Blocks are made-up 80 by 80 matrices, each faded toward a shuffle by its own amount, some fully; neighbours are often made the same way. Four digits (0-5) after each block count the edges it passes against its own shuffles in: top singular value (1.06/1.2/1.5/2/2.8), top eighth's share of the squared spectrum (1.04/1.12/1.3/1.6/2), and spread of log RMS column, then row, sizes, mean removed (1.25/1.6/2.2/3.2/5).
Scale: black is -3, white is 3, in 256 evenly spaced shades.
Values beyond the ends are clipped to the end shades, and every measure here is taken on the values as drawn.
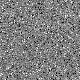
2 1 0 0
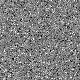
1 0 0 0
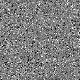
3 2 1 1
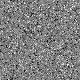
0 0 0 0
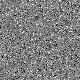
0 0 0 0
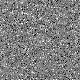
3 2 1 0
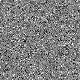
3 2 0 1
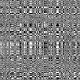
5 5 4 4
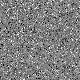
0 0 0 0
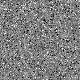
2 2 0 0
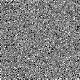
3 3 1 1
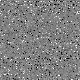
2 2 0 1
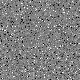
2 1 0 0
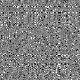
4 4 2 3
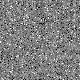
2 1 0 0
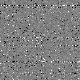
2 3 1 2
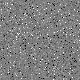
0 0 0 0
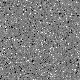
0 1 0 0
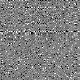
4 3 2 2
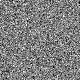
0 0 0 0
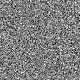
3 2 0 1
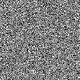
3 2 1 1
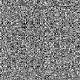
4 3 2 2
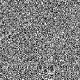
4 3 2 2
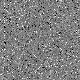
1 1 1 0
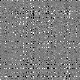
2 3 3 3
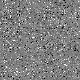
1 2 1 2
